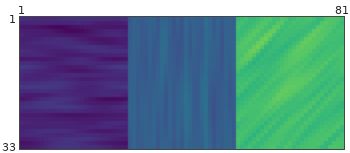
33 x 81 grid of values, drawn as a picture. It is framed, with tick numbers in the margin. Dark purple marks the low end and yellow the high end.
It is made of 1 by 3 panels. Panel 1,1: very low, streaked across, faint in contrast. Panel 1,2: low, streaked downward, faint in contrast. Panel 1,3: high, slanting up to the right, faint in contrast.
